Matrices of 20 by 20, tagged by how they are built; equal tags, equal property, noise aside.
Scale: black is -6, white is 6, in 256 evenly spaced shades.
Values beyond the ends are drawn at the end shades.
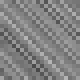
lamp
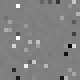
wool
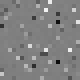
wool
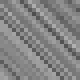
lamp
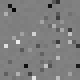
wool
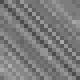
lamp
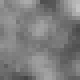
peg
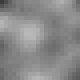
peg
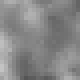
peg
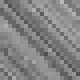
lamp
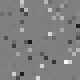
wool
